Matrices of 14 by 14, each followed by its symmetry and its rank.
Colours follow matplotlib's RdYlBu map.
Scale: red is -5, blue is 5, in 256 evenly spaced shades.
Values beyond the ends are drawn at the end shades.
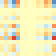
neither, rank one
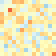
symmetric, full rank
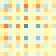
symmetric, rank one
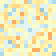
symmetric, full rank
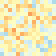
symmetric, full rank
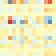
neither, rank two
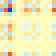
symmetric, rank one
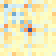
symmetric, rank three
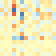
neither, rank two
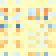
neither, rank two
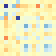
symmetric, rank three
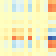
neither, rank one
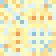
symmetric, rank three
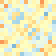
symmetric, full rank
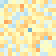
symmetric, full rank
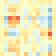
neither, rank two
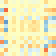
neither, rank two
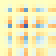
symmetric, rank one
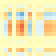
neither, rank one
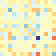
symmetric, rank three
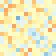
symmetric, full rank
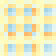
symmetric, rank one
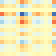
neither, rank one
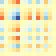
symmetric, rank one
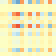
neither, rank one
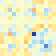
symmetric, rank three
